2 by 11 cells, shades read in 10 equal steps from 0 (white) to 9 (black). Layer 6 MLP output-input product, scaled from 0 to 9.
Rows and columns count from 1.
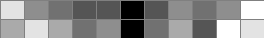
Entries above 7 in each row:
1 1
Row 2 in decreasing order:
9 6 5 5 4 3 3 3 1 1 0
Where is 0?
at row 1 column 11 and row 2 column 10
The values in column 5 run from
4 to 6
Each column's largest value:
3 4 5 6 6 9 6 4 6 4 1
